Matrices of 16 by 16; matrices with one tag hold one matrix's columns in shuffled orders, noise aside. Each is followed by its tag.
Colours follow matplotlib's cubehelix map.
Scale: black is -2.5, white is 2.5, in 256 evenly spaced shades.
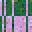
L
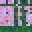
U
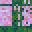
U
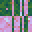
L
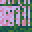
U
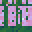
U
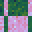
L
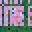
U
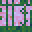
U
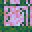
U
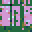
U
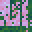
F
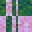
L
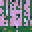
F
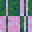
L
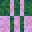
L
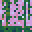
F
